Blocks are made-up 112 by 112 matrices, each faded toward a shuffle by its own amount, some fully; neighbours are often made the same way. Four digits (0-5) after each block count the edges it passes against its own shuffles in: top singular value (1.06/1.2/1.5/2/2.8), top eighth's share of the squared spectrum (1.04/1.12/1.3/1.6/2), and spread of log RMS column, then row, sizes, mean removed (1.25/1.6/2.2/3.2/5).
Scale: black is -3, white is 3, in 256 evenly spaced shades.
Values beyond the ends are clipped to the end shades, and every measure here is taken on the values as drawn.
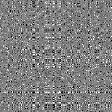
5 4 3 3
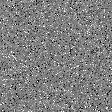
0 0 0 0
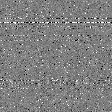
3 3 0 3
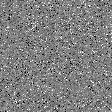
0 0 0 1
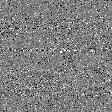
2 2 0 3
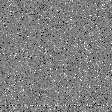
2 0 0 1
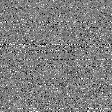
2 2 0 3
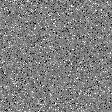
0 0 0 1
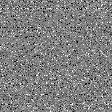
1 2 0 3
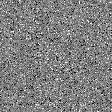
3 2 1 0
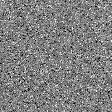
1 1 0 0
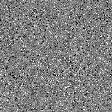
3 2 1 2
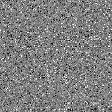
3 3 1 2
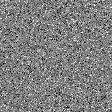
2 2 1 0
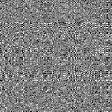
5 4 3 3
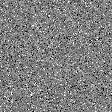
1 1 0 0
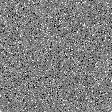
0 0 0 0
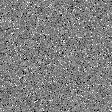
0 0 0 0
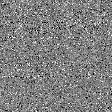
1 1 0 3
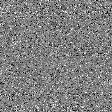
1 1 0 2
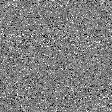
1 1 0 2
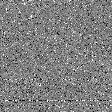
2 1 0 2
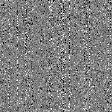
2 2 4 0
